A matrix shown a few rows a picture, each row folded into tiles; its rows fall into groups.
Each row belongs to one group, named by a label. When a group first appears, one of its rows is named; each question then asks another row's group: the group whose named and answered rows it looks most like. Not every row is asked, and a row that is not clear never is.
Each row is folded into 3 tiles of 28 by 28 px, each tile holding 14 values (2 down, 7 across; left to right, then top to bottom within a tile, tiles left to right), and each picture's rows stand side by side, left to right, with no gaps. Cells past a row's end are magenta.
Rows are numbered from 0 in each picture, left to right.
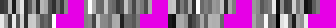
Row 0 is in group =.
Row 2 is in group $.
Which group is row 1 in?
=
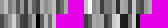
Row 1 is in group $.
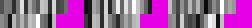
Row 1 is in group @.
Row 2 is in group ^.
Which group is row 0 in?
=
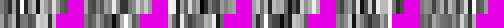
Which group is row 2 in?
^
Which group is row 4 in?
@
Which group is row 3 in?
^
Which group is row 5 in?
=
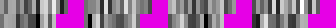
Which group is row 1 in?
@
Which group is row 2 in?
$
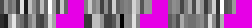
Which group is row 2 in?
=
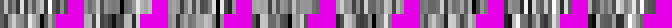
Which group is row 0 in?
$
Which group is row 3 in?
@
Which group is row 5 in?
$
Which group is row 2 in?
=
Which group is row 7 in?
@
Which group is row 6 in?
$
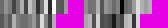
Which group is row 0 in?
=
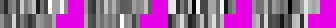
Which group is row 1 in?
^
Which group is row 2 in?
$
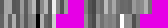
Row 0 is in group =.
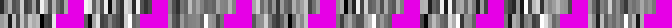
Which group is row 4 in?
$
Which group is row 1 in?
@
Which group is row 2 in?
^
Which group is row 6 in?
@
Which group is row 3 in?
$
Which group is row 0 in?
=
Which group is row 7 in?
^
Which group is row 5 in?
$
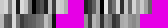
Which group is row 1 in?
@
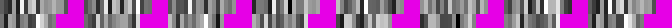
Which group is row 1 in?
=
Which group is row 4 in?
$
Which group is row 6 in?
@
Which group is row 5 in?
$
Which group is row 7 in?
@
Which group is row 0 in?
@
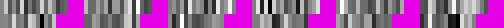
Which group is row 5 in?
@
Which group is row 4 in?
=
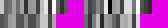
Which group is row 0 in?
@
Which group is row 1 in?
@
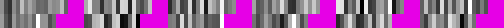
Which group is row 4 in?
$
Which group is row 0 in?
^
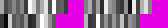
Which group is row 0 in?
@
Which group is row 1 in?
^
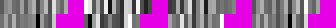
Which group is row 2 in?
=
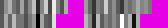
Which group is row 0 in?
=
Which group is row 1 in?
^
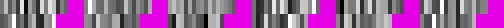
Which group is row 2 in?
@
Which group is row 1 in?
=
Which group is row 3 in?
^
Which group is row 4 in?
@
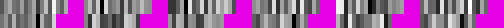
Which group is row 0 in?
=
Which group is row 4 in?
^
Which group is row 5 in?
$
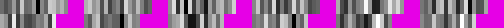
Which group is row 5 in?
=
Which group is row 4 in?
^
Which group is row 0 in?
^
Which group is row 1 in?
@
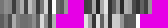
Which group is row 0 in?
=
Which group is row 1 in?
=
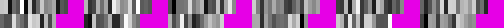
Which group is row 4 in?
=
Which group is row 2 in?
^
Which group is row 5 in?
@
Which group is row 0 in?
$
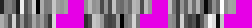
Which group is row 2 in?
^
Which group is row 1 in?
$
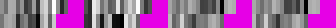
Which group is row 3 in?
^
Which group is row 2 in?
^
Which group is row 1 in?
@
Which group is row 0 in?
@
